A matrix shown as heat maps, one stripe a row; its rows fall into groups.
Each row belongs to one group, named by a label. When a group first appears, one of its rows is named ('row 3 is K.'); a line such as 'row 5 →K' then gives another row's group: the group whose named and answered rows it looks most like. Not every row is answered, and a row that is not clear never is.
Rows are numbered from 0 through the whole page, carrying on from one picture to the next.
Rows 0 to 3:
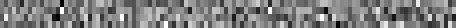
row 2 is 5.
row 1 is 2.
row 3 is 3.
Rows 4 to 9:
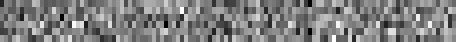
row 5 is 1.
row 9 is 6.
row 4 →5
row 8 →5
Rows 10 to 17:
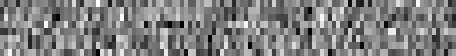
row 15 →6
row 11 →5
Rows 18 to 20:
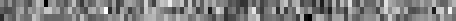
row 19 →3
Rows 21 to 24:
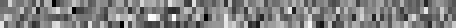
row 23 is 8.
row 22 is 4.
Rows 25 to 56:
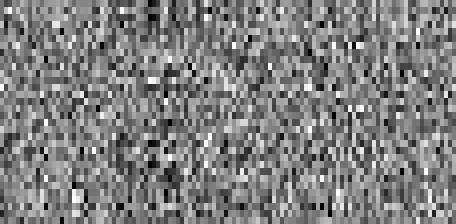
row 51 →4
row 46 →6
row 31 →6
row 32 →5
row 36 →8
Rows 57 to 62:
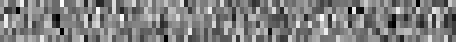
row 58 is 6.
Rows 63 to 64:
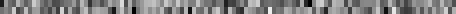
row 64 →2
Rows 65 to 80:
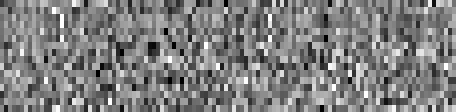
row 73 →1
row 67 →2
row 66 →4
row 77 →6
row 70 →2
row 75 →6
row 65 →3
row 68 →2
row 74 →6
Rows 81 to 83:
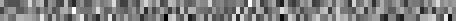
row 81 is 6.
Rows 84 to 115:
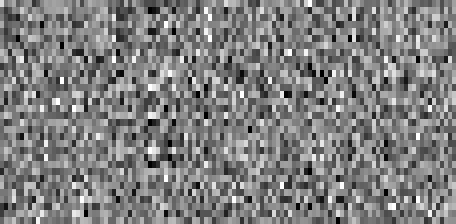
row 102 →6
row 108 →5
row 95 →2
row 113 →5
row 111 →2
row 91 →4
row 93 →5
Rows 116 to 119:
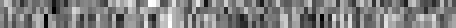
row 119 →1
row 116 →8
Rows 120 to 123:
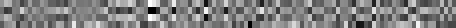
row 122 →8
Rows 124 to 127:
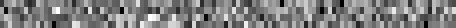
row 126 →8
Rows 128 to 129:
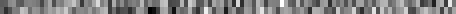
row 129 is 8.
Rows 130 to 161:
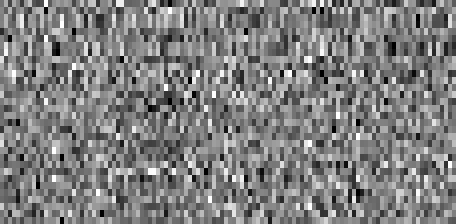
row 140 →4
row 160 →6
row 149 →6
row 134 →4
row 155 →4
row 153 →3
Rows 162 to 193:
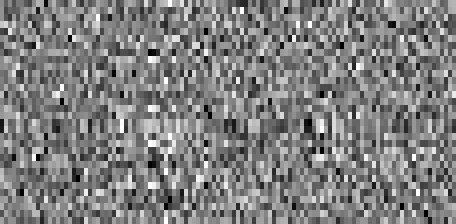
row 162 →1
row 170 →8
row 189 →2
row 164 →6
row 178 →6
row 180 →5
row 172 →2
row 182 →8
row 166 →4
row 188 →8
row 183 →1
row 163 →4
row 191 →4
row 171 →6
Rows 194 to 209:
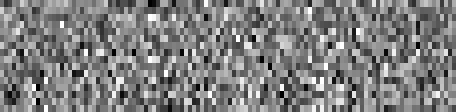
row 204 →3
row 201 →2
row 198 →6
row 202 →8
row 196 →8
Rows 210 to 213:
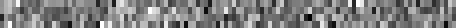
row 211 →8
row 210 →6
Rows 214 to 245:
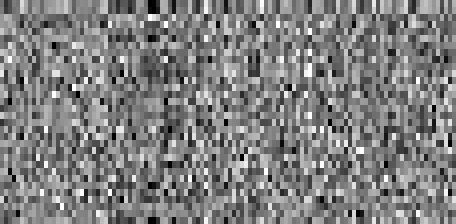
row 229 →3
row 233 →2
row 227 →4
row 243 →2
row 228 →6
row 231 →3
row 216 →8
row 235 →6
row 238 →4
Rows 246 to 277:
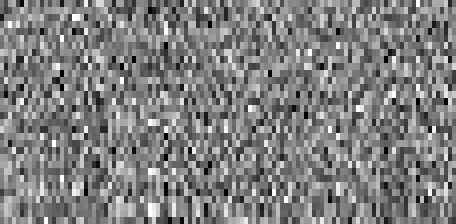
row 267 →2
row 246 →2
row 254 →2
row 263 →8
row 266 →4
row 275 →8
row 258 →2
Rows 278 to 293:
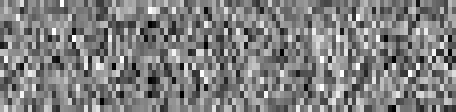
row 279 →8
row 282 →4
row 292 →6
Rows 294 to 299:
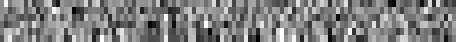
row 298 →6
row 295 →4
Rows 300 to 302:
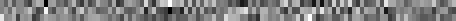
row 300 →1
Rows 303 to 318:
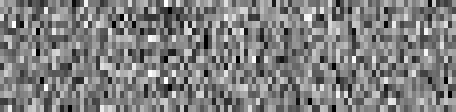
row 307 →4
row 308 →8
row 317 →5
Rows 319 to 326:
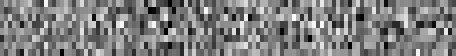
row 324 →5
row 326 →2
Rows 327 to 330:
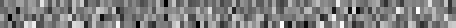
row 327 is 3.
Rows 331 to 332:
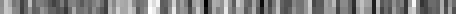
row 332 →8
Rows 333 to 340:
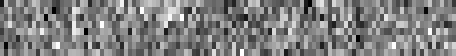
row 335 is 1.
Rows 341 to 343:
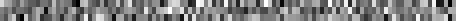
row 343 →2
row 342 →1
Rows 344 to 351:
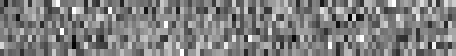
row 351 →1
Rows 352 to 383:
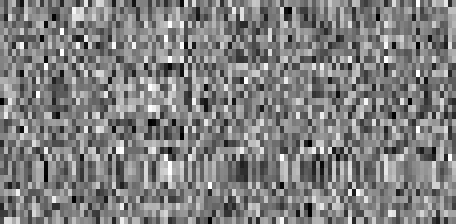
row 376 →1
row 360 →1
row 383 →6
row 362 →2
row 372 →5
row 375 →1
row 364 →8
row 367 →8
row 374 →3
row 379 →6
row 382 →5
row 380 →4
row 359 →2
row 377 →1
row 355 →1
